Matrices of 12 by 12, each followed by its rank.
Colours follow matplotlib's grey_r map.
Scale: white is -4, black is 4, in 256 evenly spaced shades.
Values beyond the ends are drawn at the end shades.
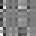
one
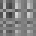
one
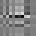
one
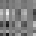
one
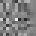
two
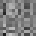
two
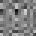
two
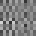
two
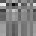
one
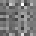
two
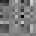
two
